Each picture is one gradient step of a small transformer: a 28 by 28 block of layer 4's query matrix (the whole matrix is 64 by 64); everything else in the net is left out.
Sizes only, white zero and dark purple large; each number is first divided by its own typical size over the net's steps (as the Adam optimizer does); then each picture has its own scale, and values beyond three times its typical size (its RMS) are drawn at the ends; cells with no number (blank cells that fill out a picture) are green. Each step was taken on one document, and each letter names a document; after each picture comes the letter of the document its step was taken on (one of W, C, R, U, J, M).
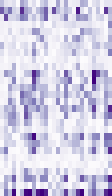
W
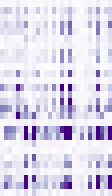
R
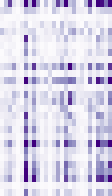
R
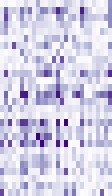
W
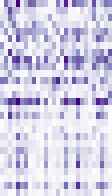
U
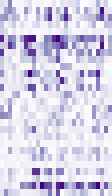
W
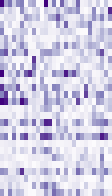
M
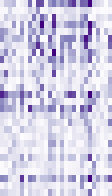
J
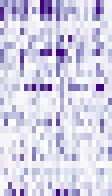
M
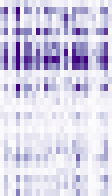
U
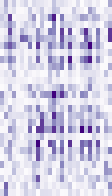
J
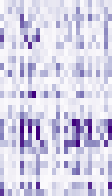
W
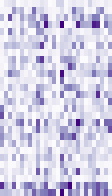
W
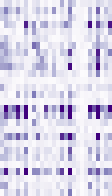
R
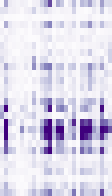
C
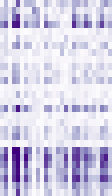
U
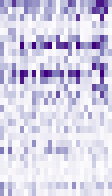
M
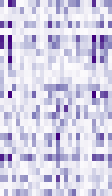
M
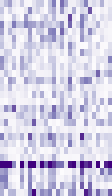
J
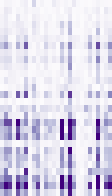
R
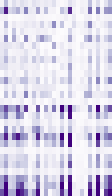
R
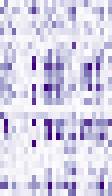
C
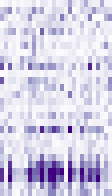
J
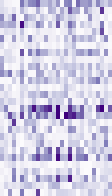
M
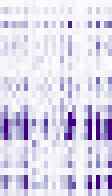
R
